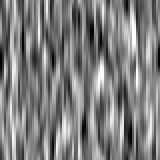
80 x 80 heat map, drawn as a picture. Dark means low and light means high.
Histogram: bell-shaped. Mirror symmetry: none. Grain: streaks running down. Average level on the scale: 50%.
